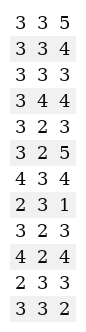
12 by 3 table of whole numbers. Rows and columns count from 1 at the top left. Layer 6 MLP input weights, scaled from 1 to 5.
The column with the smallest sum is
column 2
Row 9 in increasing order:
2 3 3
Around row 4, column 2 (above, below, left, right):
3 2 3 4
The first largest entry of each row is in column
3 3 1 2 1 3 1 2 1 1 2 1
